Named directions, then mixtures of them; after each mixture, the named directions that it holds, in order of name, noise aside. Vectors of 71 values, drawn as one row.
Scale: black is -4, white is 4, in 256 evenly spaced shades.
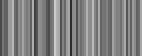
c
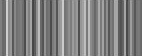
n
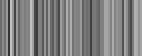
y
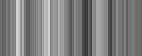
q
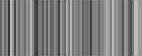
y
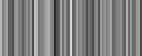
c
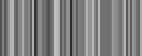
c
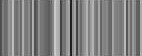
c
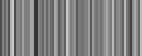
c, y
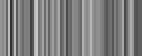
y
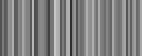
c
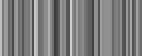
c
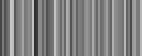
c, y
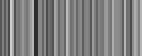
c, y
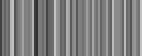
c, y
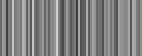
c, n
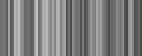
q, y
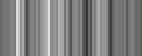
q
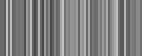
n, y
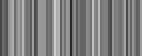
c, q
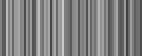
n, q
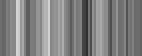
q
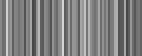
n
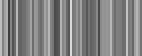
c, y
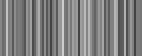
n
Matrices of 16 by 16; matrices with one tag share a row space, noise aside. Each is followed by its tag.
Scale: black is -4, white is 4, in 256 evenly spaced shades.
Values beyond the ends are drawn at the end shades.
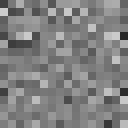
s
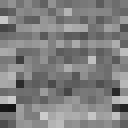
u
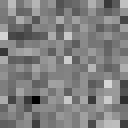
s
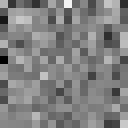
s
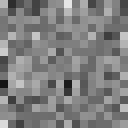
s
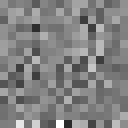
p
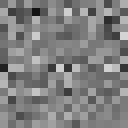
s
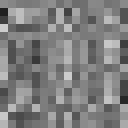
s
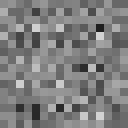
p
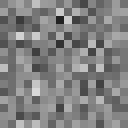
p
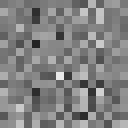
p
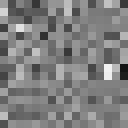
s
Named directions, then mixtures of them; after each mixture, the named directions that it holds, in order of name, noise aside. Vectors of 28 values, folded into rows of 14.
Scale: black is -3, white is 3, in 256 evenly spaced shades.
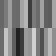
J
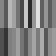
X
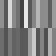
J, X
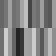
J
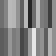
J, X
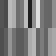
J, X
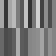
X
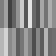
X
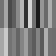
X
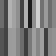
X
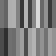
X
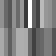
J, X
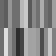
J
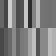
J, X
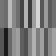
X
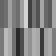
J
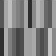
J, X
